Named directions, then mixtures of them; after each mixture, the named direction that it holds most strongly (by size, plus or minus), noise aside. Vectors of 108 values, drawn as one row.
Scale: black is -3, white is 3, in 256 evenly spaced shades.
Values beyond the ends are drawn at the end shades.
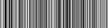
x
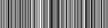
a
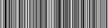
x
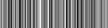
a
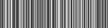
x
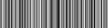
a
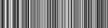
x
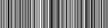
a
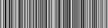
x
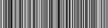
a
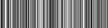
x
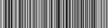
x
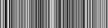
x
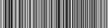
x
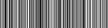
x
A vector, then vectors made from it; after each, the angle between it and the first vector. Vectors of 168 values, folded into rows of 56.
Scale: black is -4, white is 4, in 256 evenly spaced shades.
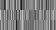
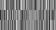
nearly opposite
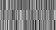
partly aligned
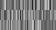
partly opposed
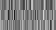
partly aligned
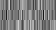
partly opposed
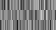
partly aligned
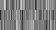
nearly opposite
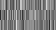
nearly opposite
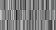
partly aligned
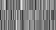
nearly opposite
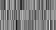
nearly parallel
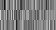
nearly parallel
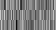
nearly parallel
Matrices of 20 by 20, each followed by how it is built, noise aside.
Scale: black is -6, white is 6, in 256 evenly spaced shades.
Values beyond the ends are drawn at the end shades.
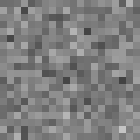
noise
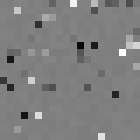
sparse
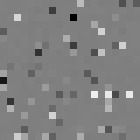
sparse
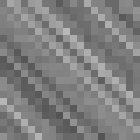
Toeplitz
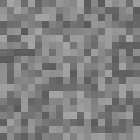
noise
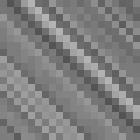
Toeplitz
